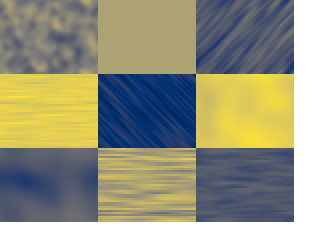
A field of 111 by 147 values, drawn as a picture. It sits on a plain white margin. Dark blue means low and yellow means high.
The table splits into 3 rows of 3 panels. Panel 1,1: middling, blotchy. Panel 1,2: high, flat. Panel 1,3: low, slanting up to the right. Panel 2,1: very high, streaked across, faint in contrast. Panel 2,2: very low, slanting down to the right, faint in contrast. Panel 2,3: very high, smooth, faint in contrast. Panel 3,1: low, smooth. Panel 3,2: high, streaked across. Panel 3,3: low, streaked across, faint in contrast.
